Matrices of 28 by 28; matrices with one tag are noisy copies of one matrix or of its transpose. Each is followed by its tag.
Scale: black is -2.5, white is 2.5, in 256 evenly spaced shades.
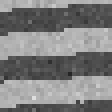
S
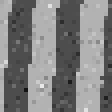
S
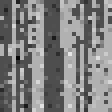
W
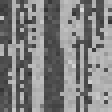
W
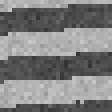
S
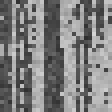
W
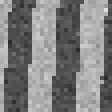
S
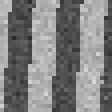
S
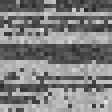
W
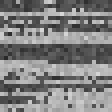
W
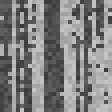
W
